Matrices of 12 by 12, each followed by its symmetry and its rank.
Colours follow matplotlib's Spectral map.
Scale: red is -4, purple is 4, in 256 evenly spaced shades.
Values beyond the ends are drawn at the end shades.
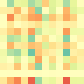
neither, rank two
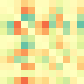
antisymmetric, rank two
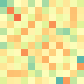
symmetric, full rank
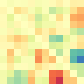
antisymmetric, rank two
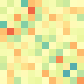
symmetric, full rank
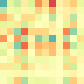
neither, rank two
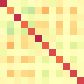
symmetric, full rank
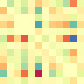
antisymmetric, rank two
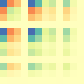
symmetric, rank one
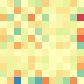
antisymmetric, rank two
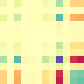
symmetric, rank one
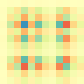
symmetric, rank one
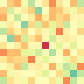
symmetric, full rank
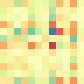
neither, rank two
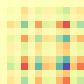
symmetric, rank one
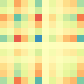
symmetric, rank one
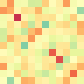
symmetric, full rank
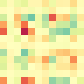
neither, rank two
